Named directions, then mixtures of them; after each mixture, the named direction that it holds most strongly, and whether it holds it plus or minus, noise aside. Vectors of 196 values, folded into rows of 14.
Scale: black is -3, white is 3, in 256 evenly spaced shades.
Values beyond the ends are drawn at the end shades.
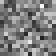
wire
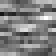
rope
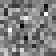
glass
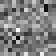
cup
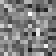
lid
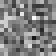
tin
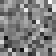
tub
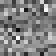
cup, minus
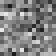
tub, minus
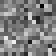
tub, minus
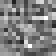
rope, plus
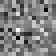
cup, plus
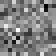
cup, plus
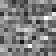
rope, plus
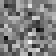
wire, plus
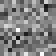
cup, plus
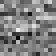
cup, plus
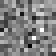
tin, minus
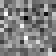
glass, minus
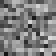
lid, minus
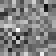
cup, plus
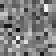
cup, minus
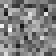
glass, plus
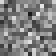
wire, plus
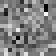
cup, plus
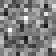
glass, plus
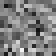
lid, minus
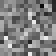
wire, minus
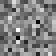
cup, plus
